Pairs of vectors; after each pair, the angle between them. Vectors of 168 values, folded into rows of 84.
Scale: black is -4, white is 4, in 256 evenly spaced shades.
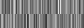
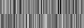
nearly opposite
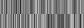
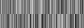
partly opposed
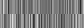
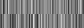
nearly opposite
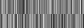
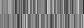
orthogonal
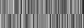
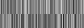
partly opposed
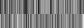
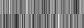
partly opposed
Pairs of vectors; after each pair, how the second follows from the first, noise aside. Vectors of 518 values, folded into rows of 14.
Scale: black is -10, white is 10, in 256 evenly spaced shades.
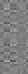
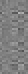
reversed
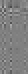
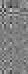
scaled up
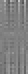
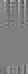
partly zeroed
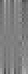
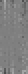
partly zeroed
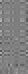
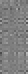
reversed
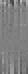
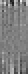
scaled up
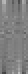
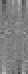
negated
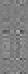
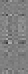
reversed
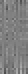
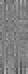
negated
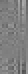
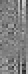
scaled up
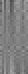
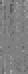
partly zeroed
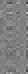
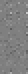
partly zeroed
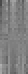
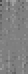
partly zeroed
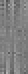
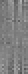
reversed
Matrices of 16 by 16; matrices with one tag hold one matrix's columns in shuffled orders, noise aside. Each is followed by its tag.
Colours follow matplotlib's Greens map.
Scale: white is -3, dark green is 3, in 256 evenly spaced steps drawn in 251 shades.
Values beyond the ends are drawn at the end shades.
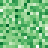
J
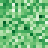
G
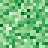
J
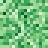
J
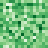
G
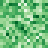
G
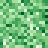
J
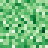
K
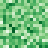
K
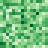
J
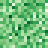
G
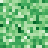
K
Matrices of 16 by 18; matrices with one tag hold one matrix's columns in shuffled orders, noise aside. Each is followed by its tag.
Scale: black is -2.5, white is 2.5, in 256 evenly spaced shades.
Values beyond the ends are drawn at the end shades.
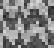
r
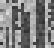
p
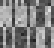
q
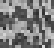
r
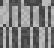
q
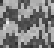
r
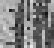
p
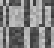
q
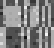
q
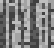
p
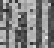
p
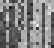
p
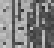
p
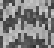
r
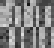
q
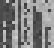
p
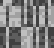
q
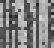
p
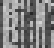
p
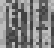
p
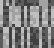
q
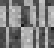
q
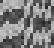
r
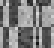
q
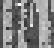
p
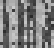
p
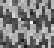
r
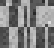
q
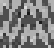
r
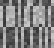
q
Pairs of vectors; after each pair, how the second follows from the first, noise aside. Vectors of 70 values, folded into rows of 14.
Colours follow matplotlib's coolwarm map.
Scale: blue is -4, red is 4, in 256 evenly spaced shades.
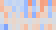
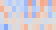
copied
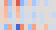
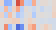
sign-scrambled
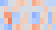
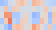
copied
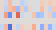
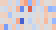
wrapped around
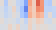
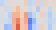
reversed
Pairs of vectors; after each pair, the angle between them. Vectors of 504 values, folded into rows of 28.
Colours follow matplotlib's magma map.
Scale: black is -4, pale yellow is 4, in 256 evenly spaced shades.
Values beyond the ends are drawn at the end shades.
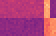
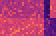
nearly opposite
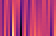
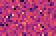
orthogonal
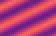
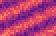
nearly opposite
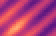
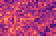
partly aligned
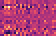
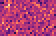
partly aligned
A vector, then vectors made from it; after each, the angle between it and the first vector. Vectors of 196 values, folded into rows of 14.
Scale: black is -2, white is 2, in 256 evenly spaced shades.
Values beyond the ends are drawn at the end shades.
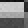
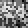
partly aligned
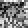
partly opposed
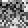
partly opposed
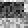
nearly opposite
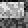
nearly parallel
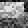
nearly parallel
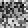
partly opposed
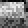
nearly parallel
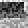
nearly opposite
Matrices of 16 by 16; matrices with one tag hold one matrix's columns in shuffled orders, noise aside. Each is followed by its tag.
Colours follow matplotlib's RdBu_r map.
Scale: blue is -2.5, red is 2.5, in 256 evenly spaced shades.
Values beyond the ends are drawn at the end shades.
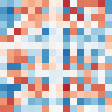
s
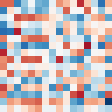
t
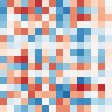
s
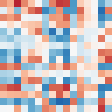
s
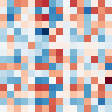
s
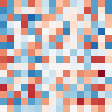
t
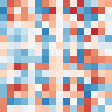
s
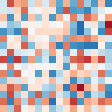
t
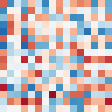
t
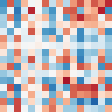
s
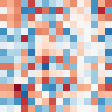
s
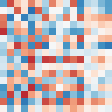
t
